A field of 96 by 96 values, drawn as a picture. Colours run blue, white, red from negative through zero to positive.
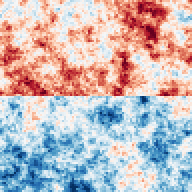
The ninth with the highest average is the top right. There are no lone odd cells. A horizontal seam about 50% of the way down splits the table, and the top part is higher.
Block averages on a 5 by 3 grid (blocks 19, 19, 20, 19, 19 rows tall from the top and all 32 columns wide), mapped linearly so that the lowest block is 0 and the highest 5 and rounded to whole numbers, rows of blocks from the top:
4 4 5 | 5 4 4 | 4 3 3 | 1 1 1 | 0 1 1
